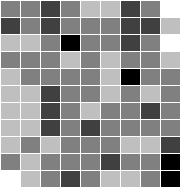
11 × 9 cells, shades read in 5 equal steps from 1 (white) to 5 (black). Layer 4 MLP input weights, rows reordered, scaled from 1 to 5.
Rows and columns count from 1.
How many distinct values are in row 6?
3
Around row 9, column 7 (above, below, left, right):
3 3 3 2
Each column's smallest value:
1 2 2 2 2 2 2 2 1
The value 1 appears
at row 1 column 9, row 3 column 9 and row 11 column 1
